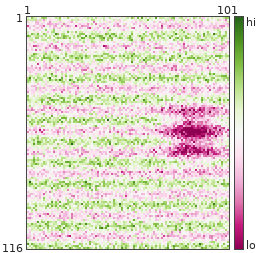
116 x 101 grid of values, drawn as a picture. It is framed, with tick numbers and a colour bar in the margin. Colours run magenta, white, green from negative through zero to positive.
Horizontal stripes repeat 11 times down the table. A single dip lies in the middle right. No row or column stands out. The ninth with the lowest average is the middle right.
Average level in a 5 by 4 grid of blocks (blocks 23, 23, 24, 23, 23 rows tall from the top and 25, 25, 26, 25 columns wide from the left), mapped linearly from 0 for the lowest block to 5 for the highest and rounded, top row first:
5 5 5 5 | 5 5 4 4 | 5 4 3 0 | 5 5 5 4 | 5 5 5 5
